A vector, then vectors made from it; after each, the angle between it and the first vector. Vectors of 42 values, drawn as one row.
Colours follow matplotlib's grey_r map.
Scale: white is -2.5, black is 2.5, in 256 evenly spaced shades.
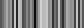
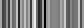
partly opposed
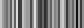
nearly opposite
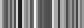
nearly opposite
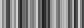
partly opposed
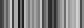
orthogonal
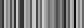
orthogonal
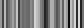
partly opposed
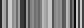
partly aligned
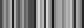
partly aligned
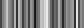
nearly parallel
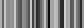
orthogonal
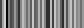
orthogonal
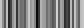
orthogonal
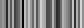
orthogonal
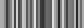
nearly opposite
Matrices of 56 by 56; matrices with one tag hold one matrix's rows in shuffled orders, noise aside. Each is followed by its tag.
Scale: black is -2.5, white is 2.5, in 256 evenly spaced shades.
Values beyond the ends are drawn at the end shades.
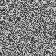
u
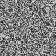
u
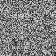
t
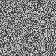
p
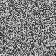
u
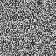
t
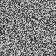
u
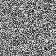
t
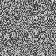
p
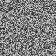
u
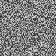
p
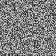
p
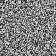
u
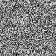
t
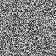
t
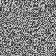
p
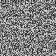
t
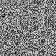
p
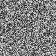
u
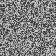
u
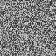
t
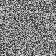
u
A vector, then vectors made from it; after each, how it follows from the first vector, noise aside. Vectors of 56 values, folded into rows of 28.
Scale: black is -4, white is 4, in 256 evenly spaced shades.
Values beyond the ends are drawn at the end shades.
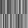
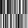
scaled up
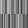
negated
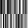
scaled up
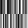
scaled up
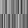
negated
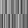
negated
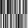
scaled up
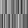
negated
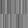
shrunk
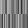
negated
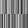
negated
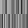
negated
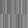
shrunk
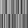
negated
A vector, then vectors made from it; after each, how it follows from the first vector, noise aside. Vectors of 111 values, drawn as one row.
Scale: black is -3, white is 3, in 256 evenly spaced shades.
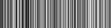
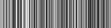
negated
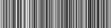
negated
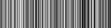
reversed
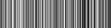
reversed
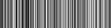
copied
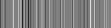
partly zeroed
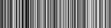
copied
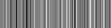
partly zeroed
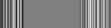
partly zeroed
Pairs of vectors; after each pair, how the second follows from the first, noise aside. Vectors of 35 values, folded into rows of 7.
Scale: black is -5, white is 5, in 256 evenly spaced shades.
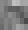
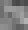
negated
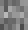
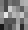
scaled up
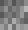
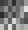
scaled up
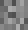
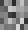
scaled up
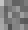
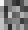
scaled up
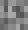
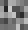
scaled up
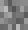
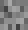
negated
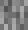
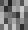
scaled up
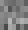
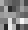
scaled up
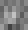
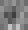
negated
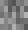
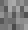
negated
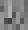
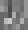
negated
